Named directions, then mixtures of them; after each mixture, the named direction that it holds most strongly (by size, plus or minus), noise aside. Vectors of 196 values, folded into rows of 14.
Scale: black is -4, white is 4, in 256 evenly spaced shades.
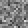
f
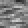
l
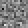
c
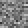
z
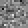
c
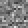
f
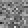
z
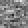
l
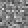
z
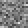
z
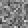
f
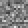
f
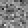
c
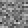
z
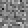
c
